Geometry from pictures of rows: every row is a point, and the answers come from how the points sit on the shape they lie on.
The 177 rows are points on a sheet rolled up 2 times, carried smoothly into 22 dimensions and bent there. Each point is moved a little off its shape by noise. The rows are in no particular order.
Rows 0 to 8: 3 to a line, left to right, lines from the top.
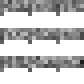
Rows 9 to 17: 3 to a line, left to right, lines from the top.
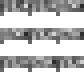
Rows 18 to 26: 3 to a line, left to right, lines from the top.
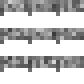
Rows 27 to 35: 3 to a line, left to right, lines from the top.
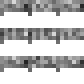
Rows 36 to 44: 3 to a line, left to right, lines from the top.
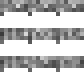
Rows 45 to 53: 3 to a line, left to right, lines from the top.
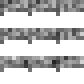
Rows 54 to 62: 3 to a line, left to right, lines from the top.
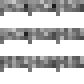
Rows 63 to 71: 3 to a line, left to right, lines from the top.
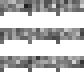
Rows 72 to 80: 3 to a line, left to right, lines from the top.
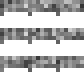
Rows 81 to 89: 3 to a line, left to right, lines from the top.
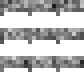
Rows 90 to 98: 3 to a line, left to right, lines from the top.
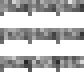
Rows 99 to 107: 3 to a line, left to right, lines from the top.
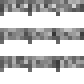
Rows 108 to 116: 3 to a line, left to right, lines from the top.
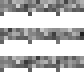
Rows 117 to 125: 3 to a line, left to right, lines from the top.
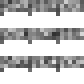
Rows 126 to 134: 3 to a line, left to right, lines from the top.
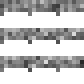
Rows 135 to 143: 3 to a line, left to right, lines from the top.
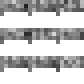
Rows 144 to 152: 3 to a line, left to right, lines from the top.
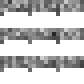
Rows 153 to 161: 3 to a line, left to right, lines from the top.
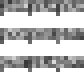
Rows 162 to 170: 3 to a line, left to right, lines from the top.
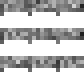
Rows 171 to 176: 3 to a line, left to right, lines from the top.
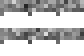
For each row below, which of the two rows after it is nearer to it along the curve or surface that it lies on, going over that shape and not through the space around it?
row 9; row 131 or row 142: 142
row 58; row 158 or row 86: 158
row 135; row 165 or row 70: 165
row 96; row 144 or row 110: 144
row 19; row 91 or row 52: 91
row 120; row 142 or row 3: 3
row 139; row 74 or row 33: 74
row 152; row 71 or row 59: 59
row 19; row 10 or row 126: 10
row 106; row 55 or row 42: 42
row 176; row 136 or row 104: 136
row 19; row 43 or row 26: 26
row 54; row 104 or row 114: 104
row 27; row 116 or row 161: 161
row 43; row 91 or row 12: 12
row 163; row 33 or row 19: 19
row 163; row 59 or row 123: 59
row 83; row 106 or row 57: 106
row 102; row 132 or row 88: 132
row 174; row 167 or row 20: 167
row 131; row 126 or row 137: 137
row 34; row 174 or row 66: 66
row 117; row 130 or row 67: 67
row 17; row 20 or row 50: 50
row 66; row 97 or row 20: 20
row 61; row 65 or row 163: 163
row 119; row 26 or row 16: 16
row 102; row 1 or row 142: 1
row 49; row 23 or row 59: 23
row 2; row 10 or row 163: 10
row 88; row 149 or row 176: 149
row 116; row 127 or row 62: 62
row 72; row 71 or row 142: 142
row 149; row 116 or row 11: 11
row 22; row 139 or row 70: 139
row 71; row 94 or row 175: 175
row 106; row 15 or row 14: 15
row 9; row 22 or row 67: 67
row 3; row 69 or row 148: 148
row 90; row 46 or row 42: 46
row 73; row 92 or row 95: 92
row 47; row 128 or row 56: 128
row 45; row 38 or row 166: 166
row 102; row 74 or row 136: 136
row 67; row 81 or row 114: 81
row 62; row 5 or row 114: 5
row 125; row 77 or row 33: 33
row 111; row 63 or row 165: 165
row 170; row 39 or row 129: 39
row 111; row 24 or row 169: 24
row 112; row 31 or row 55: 55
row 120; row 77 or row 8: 8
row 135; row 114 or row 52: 52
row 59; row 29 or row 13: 13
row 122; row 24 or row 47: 24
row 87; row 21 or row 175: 175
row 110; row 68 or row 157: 157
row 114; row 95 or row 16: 16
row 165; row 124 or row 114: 124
